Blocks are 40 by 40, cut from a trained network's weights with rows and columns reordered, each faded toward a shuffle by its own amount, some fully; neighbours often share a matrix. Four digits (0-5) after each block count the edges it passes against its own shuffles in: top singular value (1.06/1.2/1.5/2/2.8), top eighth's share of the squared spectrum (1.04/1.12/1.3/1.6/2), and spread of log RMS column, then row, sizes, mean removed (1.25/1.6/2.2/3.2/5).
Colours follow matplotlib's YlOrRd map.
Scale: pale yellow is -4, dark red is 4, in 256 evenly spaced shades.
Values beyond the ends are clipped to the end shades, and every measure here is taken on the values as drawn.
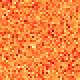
0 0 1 0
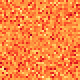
0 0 0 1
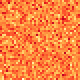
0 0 0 0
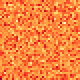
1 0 0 0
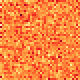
3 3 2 1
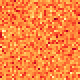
0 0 0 0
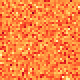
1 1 0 0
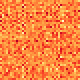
3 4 2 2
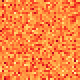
2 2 0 0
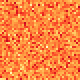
0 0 0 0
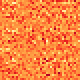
3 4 2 2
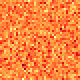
1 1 0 0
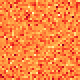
0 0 0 0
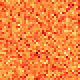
1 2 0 0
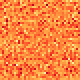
2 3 1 0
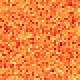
1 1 0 0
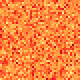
2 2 0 0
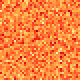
3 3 1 0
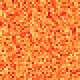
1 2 0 0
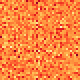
3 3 1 1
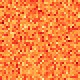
2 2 0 0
